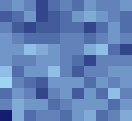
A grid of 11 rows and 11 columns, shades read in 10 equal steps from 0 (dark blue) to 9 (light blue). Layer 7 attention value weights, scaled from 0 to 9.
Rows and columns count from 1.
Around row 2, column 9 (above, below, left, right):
5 4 7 5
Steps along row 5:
same up down down down same up up down down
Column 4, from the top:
2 2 3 4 7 6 6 3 2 6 5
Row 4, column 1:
6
